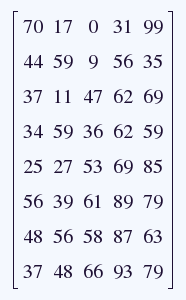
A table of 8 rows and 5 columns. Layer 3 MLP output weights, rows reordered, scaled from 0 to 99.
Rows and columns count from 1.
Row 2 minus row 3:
7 48 -38 -6 -34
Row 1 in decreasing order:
99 70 31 17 0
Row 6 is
56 39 61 89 79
